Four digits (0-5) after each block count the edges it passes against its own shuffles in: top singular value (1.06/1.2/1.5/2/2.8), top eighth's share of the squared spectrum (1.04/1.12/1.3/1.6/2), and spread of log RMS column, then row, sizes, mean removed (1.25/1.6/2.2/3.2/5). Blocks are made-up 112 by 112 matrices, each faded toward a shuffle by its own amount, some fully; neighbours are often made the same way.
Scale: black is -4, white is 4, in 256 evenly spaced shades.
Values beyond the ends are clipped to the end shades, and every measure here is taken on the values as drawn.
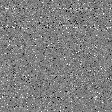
1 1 0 2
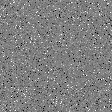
1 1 0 0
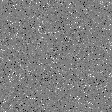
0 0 0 0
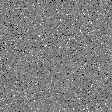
3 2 0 0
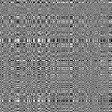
5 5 4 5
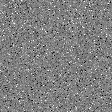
0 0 0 0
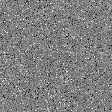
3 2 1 0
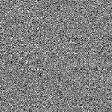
4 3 2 2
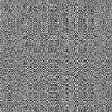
5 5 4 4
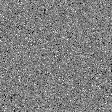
0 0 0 0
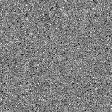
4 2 1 1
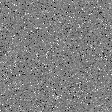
1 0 0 0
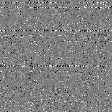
4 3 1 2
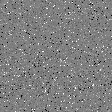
1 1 0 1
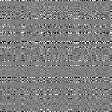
5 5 3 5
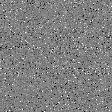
3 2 0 1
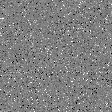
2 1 0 0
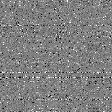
4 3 1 2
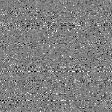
4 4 1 3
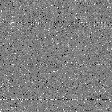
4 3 0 2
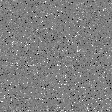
2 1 0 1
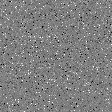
0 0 0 0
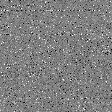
2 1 0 2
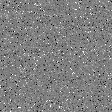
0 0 0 0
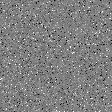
0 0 0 0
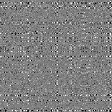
5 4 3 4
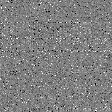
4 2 1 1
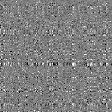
5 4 2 3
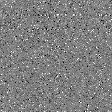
3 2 0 1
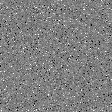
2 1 0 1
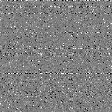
4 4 1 3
